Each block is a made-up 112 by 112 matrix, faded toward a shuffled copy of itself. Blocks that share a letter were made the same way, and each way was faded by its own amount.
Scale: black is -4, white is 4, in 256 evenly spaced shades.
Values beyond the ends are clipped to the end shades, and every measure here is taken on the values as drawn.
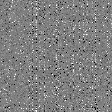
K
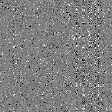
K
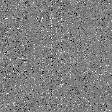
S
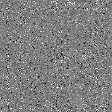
S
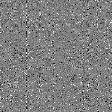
K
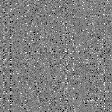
K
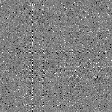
K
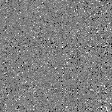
S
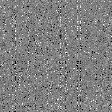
K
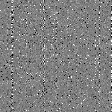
K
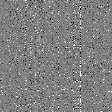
K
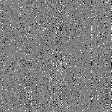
K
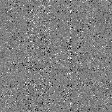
S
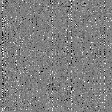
K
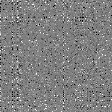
K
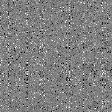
K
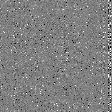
K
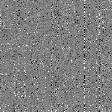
K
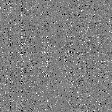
S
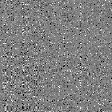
K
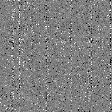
K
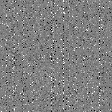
K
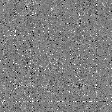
S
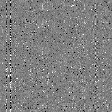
K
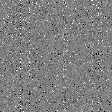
S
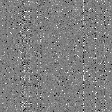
K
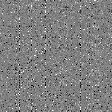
K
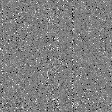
S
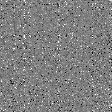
S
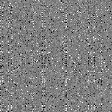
K
